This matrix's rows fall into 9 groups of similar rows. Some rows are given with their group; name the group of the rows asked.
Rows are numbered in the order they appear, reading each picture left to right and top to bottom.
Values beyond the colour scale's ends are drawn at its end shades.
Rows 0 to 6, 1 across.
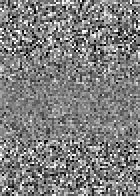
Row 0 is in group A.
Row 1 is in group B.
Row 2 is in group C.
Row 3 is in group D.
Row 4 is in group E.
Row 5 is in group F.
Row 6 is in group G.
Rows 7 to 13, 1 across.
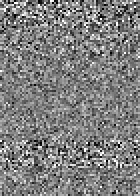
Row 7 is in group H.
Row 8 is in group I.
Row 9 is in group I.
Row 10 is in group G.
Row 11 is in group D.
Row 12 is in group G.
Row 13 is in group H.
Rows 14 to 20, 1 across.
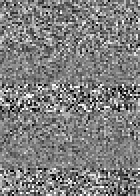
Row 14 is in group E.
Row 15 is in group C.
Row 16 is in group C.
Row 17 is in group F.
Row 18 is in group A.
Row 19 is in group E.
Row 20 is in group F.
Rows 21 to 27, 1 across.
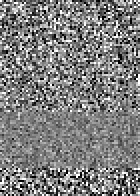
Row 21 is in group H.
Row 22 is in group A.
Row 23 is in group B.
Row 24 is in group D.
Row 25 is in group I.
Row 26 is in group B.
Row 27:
I
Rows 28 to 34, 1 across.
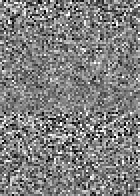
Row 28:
H
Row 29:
E
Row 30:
B
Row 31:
H
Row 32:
E
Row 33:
E
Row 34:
I
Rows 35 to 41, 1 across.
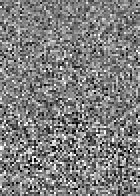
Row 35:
I
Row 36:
B
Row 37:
E
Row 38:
C
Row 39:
E
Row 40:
F
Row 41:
F
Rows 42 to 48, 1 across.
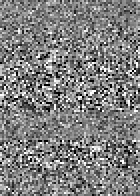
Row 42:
F
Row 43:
B
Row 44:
C
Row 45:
C
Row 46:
H
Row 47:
F
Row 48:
G
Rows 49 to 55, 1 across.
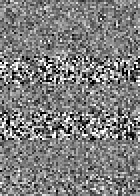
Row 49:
H
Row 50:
E
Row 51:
I
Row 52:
I
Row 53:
I
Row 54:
I
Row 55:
I
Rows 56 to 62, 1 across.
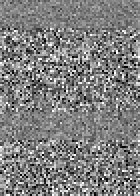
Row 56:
F
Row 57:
H
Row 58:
F
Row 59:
G
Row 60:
B
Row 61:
F
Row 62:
D
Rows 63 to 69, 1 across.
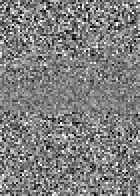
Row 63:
I
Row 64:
E
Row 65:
H
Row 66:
I
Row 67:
E
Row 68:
I
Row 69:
D
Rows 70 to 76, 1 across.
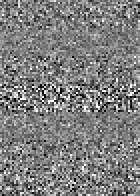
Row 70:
I
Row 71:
F
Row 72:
H
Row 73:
H
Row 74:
H
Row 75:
G
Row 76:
F
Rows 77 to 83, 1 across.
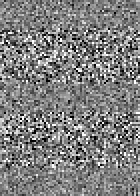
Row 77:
D
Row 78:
E
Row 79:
C
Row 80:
I
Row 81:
D
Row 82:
G
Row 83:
A
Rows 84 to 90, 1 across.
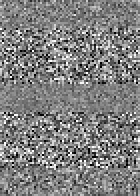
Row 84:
F
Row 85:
B
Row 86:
A
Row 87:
D
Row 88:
H
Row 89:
F
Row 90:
A
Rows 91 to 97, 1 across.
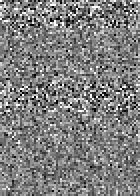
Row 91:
F
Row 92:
A
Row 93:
D
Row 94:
D
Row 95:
B
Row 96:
I
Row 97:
G
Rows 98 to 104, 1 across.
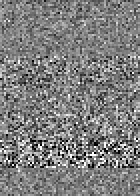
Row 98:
G
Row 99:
C
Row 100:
C
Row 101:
H
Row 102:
A
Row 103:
G
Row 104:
I
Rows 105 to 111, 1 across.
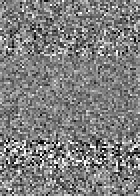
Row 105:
C
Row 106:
G
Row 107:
D
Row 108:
F
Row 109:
I
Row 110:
H
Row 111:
B
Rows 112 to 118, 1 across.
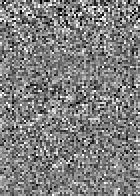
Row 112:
C
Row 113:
A
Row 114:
D
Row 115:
G
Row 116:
F
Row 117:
D
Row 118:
D
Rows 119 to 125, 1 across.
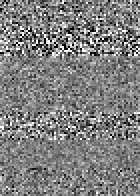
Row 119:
E
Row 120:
D
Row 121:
F
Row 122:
E
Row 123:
F
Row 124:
I
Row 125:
G
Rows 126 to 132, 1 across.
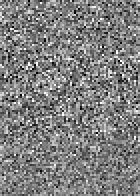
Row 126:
F
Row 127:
H
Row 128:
A
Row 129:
C
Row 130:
A
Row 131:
F
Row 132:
H
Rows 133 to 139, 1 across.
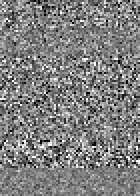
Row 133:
G
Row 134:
H
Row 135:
B
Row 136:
I
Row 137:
A
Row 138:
C
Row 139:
I
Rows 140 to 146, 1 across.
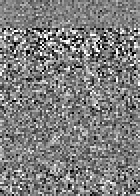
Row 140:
D
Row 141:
H
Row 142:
H
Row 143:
I
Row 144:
D
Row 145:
F
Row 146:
I
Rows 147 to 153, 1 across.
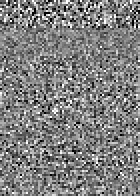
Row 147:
A
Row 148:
H
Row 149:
E
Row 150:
D
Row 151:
C
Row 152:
E
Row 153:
G
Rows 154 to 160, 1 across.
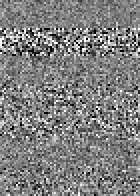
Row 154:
H
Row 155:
C
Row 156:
G
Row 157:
E
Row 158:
C
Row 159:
F
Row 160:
D
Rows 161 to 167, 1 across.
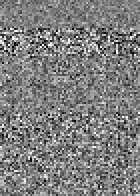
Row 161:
I
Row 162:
H
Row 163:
G
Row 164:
G
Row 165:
I
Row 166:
F
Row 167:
H
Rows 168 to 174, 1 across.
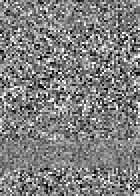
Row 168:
H
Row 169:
I
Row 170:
C
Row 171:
H
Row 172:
F
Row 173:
A
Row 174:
C
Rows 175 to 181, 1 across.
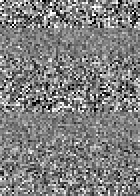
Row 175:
B
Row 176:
I
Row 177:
B
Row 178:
D
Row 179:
E
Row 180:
F
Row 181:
G
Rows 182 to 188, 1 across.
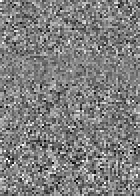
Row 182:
B
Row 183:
H
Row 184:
G
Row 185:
C
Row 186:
F
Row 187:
G
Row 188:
C
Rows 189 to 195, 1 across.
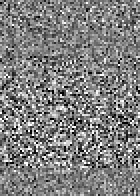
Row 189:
I
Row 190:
G
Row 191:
G
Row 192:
E
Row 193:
F
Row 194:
A
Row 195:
A
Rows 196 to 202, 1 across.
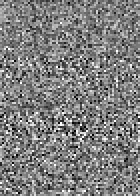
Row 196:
D
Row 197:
G
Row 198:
E
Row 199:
C
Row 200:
E
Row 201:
F
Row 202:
E
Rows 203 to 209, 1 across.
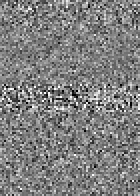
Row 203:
A
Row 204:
C
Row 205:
F
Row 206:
E
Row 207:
I
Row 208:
D
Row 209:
I
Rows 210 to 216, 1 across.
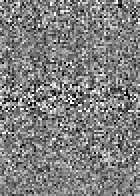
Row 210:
B
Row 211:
G
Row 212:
G
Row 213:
F
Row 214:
G
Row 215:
B
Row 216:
H
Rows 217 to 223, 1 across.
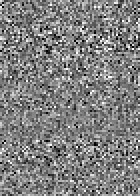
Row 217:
B
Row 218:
C
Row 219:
A
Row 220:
I
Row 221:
C
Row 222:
C
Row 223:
E
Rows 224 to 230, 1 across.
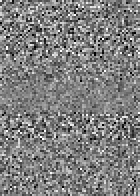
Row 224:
F
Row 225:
D
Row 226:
C
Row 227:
B
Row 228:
I
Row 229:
I
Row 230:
A
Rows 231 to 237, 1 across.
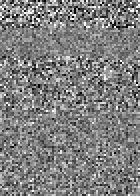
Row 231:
F
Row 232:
B
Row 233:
A
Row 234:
G
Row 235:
F
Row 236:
E
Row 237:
F
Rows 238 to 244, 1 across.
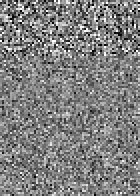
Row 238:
A
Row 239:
B
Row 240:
E
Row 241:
I
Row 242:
A
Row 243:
B
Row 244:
D
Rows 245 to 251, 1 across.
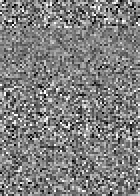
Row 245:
B
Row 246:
B
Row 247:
D
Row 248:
H
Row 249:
H
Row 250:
E
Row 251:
I
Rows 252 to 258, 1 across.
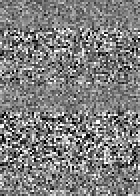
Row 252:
G
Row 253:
A
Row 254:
F
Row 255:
F
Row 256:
E
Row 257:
A
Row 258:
F
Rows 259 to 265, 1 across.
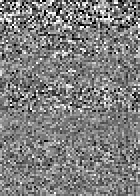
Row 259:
B
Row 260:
E
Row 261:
F
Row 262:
A
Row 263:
F
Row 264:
C
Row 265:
F
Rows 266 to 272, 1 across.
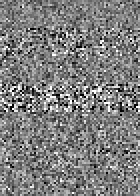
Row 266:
G
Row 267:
G
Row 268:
E
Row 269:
B
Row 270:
G
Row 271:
D
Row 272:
G
